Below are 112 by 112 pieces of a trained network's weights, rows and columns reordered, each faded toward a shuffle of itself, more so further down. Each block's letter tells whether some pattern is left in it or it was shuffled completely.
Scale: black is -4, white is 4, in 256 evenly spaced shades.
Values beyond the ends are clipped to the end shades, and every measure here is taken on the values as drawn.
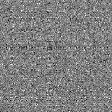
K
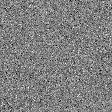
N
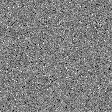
N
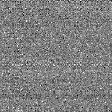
K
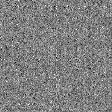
K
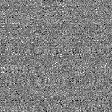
K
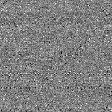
K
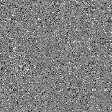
K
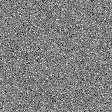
N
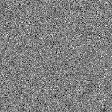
K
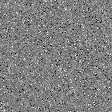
N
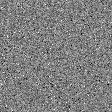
N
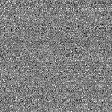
K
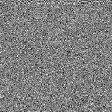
K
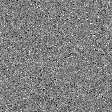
N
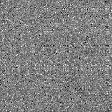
K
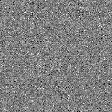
K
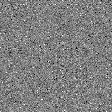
K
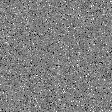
N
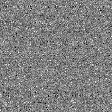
K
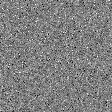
N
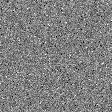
N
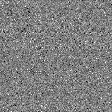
K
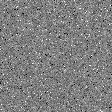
N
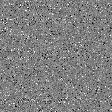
K
